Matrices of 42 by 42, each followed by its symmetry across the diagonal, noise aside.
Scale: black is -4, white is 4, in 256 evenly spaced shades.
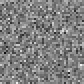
neither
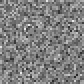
symmetric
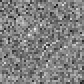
symmetric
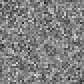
symmetric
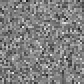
neither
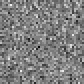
neither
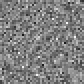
symmetric
